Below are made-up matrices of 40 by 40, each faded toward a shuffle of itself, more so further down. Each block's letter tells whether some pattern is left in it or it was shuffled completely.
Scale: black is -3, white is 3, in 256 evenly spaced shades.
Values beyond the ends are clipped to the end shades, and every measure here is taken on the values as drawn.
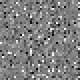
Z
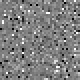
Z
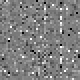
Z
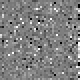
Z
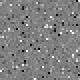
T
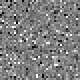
Z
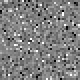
T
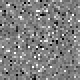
T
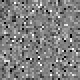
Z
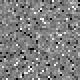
T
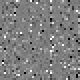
Z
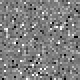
T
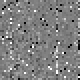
Z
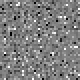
Z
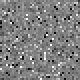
T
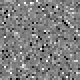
T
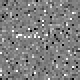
T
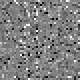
Z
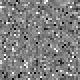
T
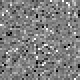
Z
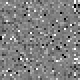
Z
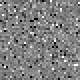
T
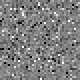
T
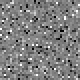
T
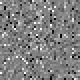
Z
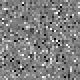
T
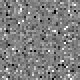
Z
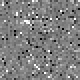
Z
